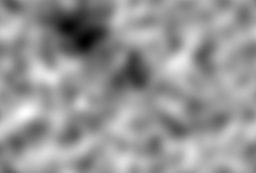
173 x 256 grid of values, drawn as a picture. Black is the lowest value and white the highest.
On average the colour sits 60% of the way up the scale. Two dips sink into the field. The texture varies smoothly and slowly. Neither half mirrors the other. The top left is the ninth with the lowest average. There are no lone odd cells. There are no regular stripes.
